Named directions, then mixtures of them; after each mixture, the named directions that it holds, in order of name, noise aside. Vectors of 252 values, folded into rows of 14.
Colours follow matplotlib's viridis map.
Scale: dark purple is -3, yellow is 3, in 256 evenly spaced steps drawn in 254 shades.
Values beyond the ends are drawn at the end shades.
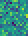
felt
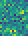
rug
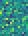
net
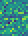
net, rug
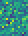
net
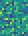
net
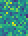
felt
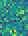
rug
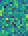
felt, net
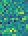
net, rug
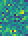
rug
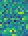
net, rug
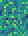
felt, net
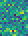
rug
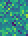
felt, rug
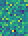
net, rug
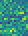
net, rug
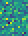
net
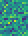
net, rug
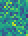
felt, rug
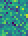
felt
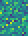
net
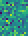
net, rug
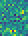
rug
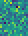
felt, rug
